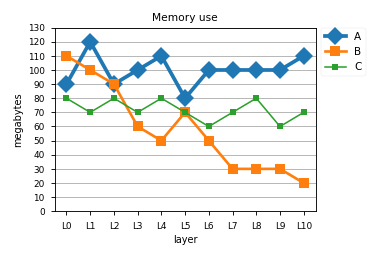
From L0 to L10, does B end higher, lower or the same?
lower
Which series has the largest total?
A
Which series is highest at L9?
A
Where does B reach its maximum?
L0
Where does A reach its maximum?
L1
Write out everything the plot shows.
Title: Memory use
x-axis: layer, ticks L0 L1 L2 L3 L4 L5 L6 L7 L8 L9 L10
y-axis: megabytes, ticks 0 10 20 30 40 50 60 70 80 90 100 110 120 130
Legend: A, B, C
Values:
A: 90 120 90 100 110 80 100 100 100 100 110
B: 110 100 90 60 50 70 50 30 30 30 20
C: 80 70 80 70 80 70 60 70 80 60 70
